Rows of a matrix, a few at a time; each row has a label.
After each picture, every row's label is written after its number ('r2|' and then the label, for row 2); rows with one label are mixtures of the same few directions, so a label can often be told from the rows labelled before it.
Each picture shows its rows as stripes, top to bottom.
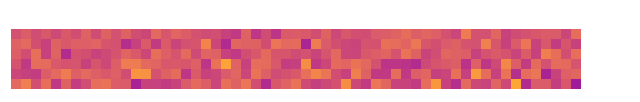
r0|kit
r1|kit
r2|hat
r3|kit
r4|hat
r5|hat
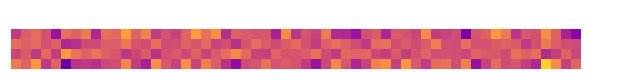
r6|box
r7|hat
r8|hat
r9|hat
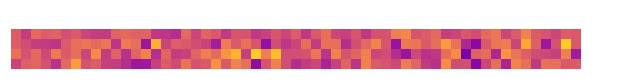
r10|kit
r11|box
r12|kit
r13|hat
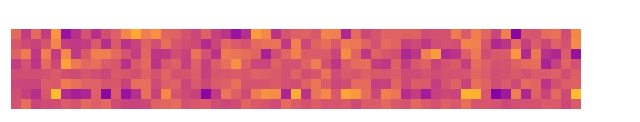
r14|hat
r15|box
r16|hat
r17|hat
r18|box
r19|hat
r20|box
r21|kit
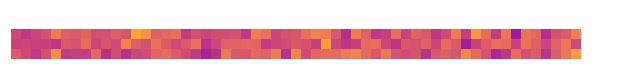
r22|hat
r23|box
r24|box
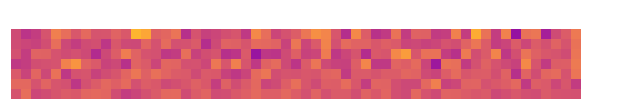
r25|hat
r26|box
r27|kit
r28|hat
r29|hat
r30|hat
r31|kit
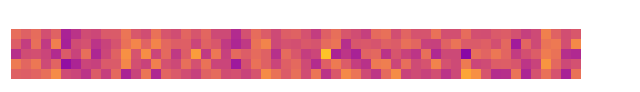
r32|hat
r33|hat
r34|box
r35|hat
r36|box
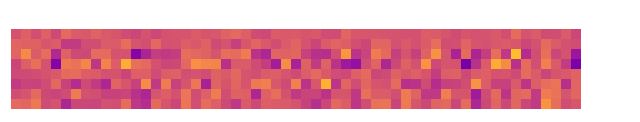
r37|hat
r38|hat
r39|hat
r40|box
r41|hat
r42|box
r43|hat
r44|hat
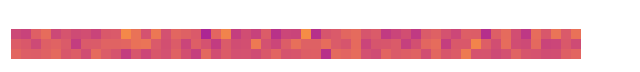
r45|kit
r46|hat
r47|box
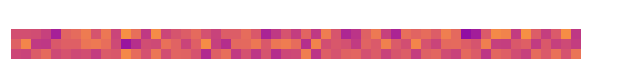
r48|box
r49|kit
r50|kit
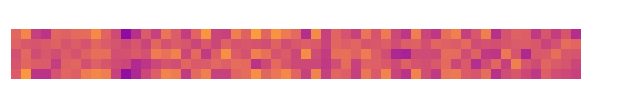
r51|kit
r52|box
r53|kit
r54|hat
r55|kit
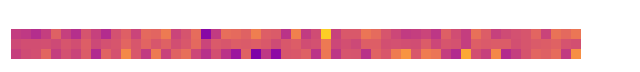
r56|box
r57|box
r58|kit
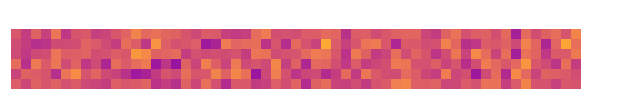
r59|hat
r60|box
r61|hat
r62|kit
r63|hat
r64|kit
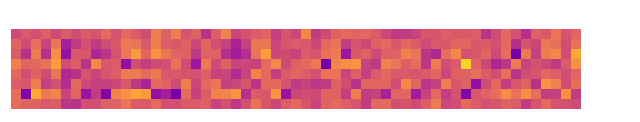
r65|kit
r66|hat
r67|hat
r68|box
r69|hat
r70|hat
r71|kit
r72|hat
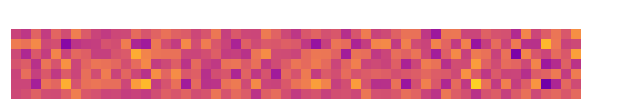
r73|hat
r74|hat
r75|hat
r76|hat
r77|kit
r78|hat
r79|hat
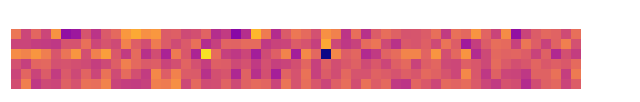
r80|hat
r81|box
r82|box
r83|kit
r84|kit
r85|kit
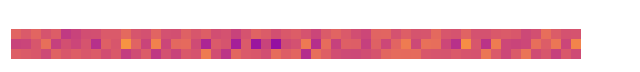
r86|hat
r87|kit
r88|kit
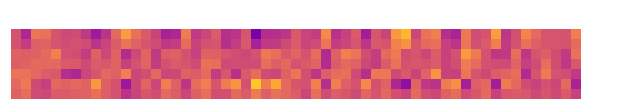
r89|kit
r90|kit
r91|box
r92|box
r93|hat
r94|kit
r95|kit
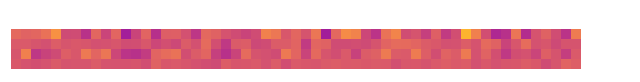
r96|box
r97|kit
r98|kit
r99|box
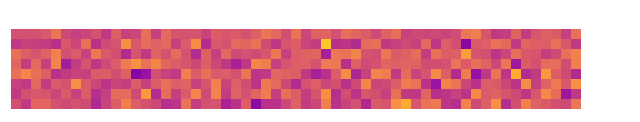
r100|box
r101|box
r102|box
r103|hat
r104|hat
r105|hat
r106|box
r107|kit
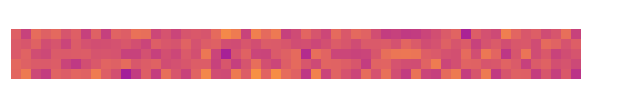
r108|kit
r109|hat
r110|kit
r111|hat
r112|kit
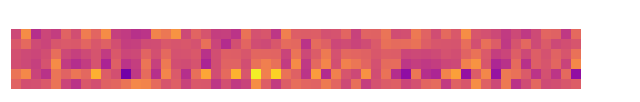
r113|kit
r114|kit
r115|box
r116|box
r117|kit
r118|hat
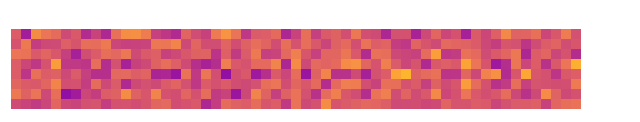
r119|kit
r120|kit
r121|hat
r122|box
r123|kit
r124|box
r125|hat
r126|box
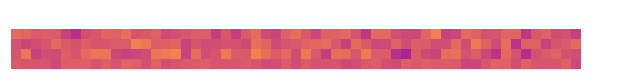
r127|hat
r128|hat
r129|kit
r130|box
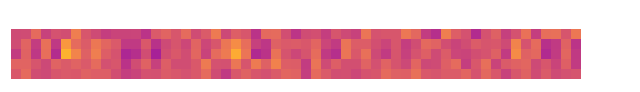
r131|hat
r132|hat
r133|hat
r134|kit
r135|kit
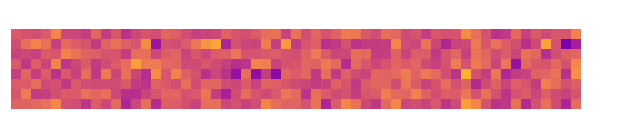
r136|box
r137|box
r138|hat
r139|hat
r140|kit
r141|hat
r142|kit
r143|box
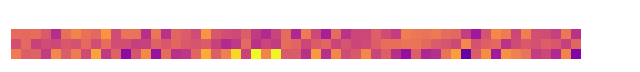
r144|box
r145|kit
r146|kit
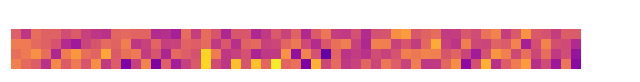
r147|kit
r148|hat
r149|box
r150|kit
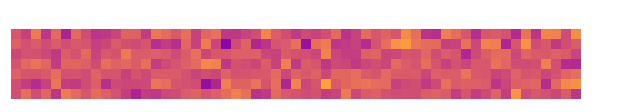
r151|hat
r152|kit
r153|box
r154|box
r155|box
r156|box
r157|hat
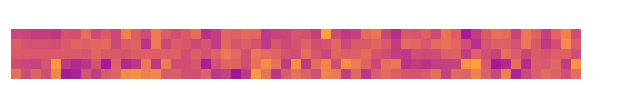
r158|box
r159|box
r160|kit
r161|box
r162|hat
